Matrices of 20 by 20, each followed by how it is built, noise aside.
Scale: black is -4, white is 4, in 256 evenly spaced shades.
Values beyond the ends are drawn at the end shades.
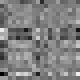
low rank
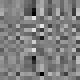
low rank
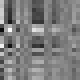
low rank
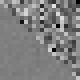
upper triangular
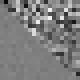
upper triangular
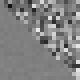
upper triangular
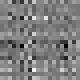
low rank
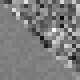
upper triangular
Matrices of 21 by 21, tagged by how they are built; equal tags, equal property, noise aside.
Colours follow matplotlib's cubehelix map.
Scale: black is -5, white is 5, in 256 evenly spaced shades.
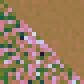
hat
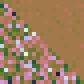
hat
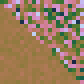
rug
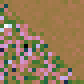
hat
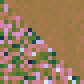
hat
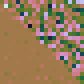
rug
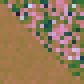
rug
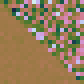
rug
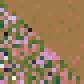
hat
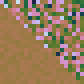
rug
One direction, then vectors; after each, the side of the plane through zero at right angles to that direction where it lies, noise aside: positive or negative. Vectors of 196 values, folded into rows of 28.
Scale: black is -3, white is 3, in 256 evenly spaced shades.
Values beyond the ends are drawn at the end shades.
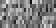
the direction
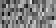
negative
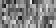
negative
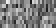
positive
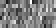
negative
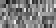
negative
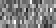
negative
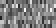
negative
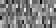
negative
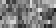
negative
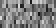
positive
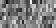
negative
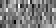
positive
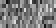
negative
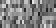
positive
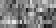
negative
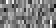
positive
